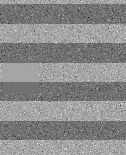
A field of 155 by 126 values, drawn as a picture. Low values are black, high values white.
Odd patch: calmer, in the middle left. Calmest part: middle left. Stripes: horizontal, repeating 4 times.
